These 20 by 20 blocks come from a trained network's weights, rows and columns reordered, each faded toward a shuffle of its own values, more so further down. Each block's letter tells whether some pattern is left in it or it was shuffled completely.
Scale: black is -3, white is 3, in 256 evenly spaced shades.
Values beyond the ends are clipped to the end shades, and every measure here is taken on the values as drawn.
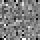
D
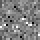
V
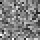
V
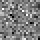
V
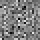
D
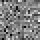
V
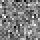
V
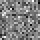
V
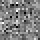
D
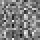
D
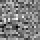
D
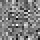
D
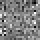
D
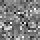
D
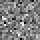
V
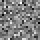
V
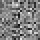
D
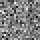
V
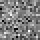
V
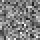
V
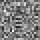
D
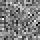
V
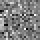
D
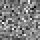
V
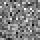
V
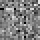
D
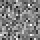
V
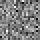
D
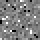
V
